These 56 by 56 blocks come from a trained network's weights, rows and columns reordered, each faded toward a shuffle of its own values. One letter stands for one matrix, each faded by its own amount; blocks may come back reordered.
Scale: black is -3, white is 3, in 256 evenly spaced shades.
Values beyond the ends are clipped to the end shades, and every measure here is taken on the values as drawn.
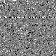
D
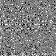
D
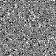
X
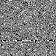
D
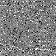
D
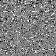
D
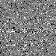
D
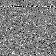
D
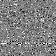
D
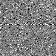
D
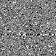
D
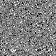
X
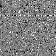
D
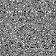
D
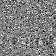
X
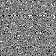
D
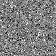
X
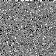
D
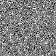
X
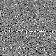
D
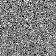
X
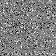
D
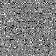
D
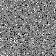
X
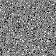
X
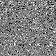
X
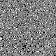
D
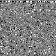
D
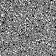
X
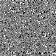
X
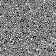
X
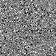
X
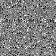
X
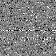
D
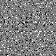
D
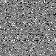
D
